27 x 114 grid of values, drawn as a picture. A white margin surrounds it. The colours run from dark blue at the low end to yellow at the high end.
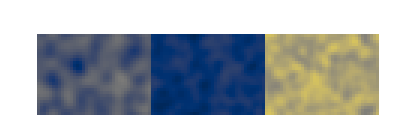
The table splits into one row of 3 panels. Panel 1,1: low, blotchy. Panel 1,2: very low, blotchy, faint in contrast. Panel 1,3: high, blotchy.
